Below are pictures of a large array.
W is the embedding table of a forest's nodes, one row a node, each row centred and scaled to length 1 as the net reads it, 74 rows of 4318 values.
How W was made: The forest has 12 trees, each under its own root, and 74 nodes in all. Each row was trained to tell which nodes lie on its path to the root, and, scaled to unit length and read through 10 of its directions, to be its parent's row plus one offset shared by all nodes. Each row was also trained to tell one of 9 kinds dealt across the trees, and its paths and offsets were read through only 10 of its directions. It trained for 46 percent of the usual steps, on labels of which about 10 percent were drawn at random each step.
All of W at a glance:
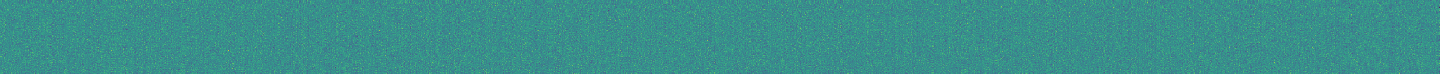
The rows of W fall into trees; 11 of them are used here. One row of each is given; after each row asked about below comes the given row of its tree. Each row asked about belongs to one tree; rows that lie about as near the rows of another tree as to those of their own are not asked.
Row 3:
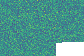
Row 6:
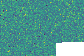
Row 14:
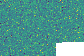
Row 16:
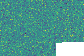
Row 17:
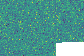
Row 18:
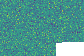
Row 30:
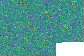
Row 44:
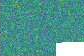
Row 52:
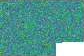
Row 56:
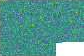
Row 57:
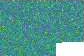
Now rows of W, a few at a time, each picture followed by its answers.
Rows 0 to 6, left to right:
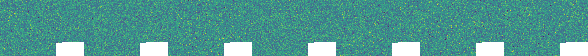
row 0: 3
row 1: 3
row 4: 44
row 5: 17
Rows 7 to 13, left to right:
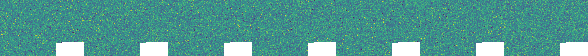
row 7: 17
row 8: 16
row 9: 14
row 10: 56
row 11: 3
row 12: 30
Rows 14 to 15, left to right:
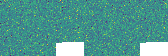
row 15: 52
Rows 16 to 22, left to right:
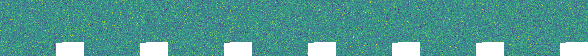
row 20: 14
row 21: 56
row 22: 44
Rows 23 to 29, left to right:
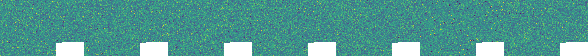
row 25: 17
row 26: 6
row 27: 6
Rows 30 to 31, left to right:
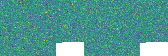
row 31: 6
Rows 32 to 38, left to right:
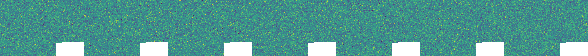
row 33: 56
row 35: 18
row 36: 3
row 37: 52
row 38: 30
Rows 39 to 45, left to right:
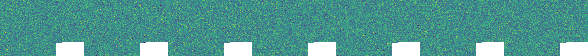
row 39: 6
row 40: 6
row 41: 30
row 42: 56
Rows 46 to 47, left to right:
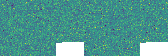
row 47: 17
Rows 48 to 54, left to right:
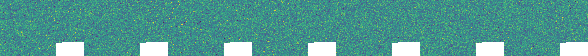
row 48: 52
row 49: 17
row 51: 17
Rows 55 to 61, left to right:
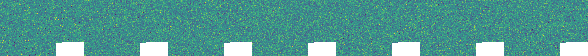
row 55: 14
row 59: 57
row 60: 14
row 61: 17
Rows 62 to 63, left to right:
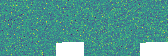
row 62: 14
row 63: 44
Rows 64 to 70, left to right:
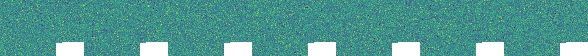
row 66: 3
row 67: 6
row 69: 52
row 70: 3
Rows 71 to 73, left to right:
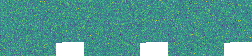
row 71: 6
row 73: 3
